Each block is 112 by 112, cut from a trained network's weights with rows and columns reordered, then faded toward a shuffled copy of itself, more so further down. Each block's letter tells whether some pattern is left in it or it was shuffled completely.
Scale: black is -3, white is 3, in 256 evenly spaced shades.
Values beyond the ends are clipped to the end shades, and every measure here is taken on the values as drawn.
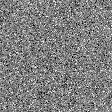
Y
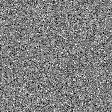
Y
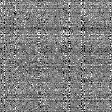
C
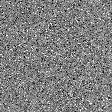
Y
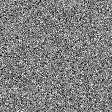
Y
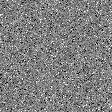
Y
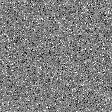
Y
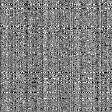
C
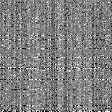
C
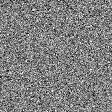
Y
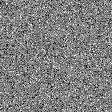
Y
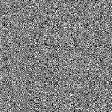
C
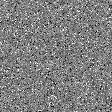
Y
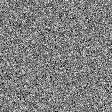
Y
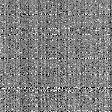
C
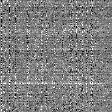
C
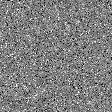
Y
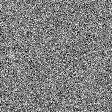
Y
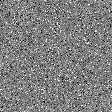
Y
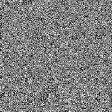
C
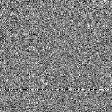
C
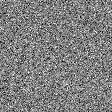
Y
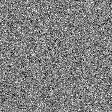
Y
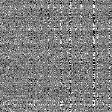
C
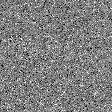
Y
